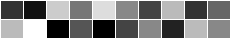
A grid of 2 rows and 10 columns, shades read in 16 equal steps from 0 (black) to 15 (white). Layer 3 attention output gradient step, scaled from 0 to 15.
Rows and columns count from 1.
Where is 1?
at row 1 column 2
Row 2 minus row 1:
8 14 -12 -2 -13 -4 4 -9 8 2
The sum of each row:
68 64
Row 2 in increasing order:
0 0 2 4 5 8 8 11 11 15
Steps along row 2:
up down up down up up down up down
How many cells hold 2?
1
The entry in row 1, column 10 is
6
